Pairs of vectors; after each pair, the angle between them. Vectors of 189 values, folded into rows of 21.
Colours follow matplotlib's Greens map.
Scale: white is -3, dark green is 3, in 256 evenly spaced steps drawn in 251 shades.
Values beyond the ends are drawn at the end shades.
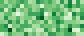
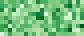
nearly parallel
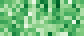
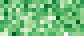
partly aligned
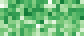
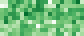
nearly parallel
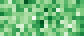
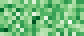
orthogonal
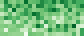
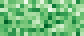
partly opposed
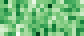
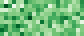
partly opposed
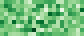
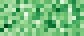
orthogonal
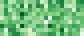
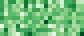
nearly opposite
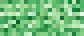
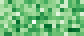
partly aligned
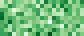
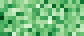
nearly parallel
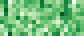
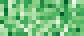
nearly parallel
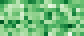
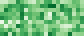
nearly opposite
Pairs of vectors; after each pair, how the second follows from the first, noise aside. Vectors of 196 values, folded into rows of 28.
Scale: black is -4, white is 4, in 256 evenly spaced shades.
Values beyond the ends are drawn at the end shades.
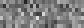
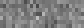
shrunk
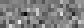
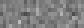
shrunk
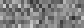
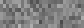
shrunk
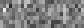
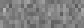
shrunk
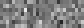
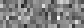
reversed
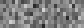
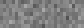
shrunk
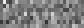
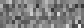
reversed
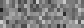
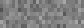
shrunk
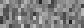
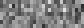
reversed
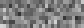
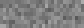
shrunk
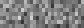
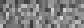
reversed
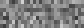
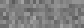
shrunk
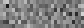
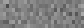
shrunk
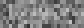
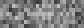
reversed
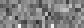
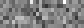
reversed
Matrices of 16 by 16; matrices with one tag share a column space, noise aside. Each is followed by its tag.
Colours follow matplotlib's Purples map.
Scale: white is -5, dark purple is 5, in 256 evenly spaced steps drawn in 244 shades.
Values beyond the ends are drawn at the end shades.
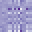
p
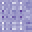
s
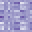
s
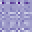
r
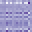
r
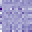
p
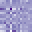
p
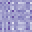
s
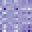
p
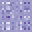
s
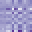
p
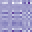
r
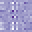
s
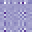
r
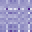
p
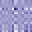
p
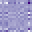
r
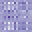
s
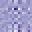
p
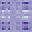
s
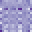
p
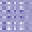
s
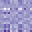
p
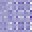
s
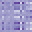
s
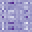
s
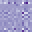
r
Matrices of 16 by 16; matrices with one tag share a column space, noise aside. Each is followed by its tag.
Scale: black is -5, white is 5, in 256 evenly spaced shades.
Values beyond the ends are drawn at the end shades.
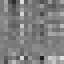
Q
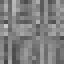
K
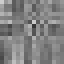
K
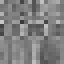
K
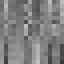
K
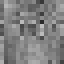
K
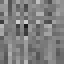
K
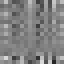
Q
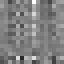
Q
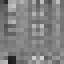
Q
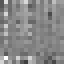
Q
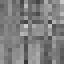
K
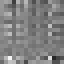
Q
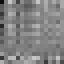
Q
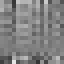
Q
